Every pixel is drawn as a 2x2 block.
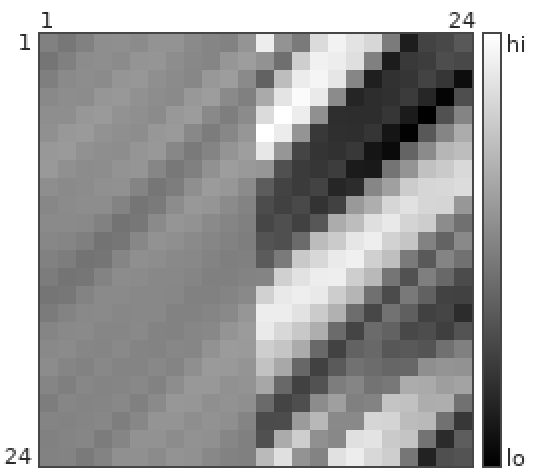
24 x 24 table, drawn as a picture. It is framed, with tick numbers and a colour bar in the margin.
There is no overall slope. The top right is the ninth with the lowest average. Neither half mirrors the other. The left part is calmer, up to a seam about 50% of the way across. The grain runs diagonally up to the right. The histogram is bell-shaped.
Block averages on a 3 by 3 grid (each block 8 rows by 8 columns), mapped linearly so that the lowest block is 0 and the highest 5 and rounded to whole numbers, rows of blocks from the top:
4 5 0 / 3 4 5 / 3 4 3
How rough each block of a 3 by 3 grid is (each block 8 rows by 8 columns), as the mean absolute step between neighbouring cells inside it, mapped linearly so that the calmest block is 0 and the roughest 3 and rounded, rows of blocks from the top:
033 / 013 / 022
